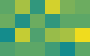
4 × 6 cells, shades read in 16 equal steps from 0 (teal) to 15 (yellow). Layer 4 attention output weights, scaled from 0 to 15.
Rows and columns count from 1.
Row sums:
43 25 50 22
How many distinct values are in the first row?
6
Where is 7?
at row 1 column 5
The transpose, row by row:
5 6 0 4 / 10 1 12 5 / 2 6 4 5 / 13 2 9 3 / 7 5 10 0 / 6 5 15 5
